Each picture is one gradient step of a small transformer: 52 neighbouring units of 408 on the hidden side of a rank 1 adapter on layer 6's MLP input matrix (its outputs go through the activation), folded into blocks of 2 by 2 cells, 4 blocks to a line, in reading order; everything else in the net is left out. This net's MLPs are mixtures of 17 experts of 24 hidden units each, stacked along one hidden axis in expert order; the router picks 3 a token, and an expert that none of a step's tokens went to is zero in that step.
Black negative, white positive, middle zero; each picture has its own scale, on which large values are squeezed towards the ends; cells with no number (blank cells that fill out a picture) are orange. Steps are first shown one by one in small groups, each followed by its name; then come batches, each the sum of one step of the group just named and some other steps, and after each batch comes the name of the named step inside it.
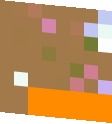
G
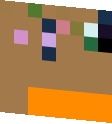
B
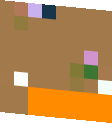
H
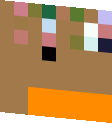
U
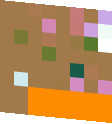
G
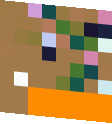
H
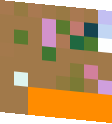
G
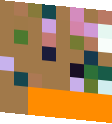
U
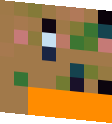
B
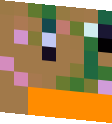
B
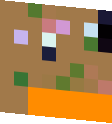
B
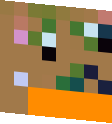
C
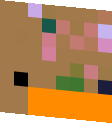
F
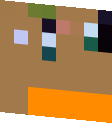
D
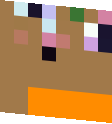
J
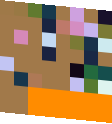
D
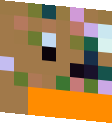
C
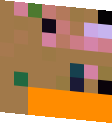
J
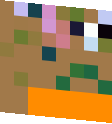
J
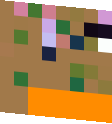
J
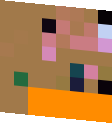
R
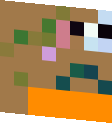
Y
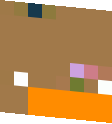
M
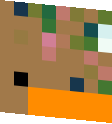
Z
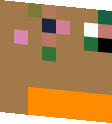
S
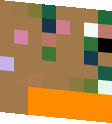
S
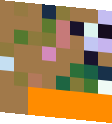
Y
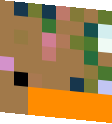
Z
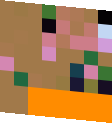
R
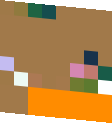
M
